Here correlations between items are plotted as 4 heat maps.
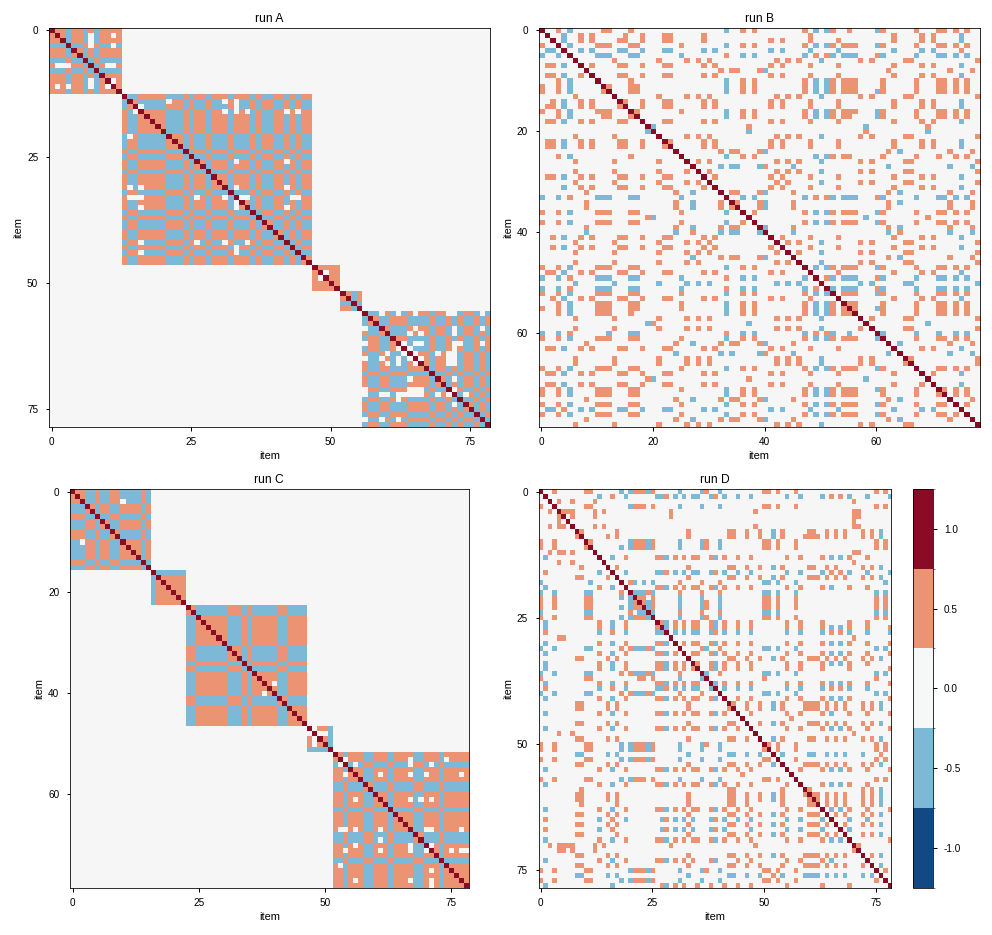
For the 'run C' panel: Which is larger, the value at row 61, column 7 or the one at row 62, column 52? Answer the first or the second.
the second
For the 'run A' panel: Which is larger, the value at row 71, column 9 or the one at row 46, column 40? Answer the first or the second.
the second
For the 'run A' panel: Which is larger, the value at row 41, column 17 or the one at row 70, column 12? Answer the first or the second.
the first
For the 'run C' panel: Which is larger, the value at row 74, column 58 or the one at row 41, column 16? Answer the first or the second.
the second
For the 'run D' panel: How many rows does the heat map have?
79
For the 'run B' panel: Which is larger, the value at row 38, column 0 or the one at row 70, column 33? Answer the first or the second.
the first
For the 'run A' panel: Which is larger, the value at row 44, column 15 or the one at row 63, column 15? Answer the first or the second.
the first
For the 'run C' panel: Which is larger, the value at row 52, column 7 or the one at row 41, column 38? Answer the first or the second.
the first
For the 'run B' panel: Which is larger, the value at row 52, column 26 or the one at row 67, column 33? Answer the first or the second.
the first
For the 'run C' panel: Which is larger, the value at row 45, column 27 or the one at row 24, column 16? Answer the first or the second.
the first
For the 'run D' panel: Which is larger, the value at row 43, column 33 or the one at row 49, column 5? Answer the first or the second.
the first
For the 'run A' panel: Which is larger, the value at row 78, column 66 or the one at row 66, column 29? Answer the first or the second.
the second
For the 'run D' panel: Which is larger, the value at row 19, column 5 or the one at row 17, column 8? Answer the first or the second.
the second
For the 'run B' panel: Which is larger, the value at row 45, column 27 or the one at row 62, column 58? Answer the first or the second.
the second
